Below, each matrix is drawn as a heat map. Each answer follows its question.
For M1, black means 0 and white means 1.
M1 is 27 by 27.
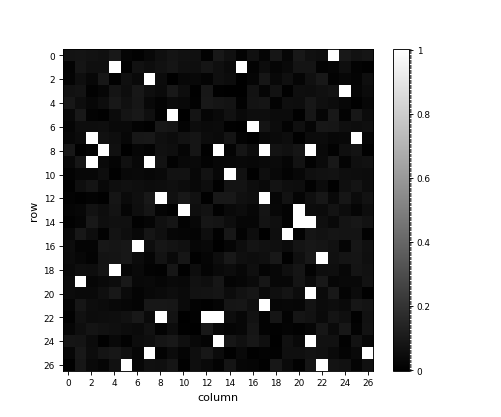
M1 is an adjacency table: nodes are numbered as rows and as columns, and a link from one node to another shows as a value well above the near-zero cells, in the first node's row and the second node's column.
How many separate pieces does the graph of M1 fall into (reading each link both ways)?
5
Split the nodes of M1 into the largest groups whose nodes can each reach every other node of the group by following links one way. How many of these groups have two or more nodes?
4
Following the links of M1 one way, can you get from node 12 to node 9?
no
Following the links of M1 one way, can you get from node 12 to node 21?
yes
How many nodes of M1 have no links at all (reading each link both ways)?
1
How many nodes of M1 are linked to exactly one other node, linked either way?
5
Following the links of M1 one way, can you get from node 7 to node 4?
no
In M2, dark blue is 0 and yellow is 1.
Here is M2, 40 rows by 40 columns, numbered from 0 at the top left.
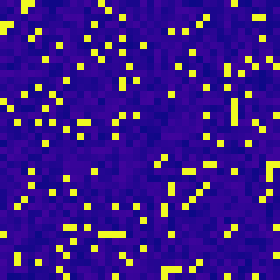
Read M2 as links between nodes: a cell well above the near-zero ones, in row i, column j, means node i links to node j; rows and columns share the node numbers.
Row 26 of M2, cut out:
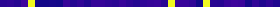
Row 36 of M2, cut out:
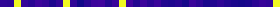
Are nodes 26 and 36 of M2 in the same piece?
yes
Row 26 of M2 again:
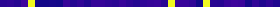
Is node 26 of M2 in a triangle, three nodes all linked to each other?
yes
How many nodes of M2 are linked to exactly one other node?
4
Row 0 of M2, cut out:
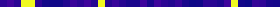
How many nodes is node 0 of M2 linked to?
4
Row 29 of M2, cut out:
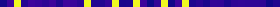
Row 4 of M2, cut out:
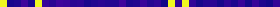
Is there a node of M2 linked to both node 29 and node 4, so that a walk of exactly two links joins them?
yes
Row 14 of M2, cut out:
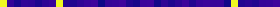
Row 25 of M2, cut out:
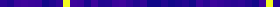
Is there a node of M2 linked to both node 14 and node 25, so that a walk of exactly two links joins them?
no
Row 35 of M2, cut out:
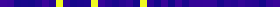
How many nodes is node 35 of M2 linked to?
3
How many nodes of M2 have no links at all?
1
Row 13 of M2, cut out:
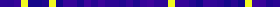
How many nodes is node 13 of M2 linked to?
4
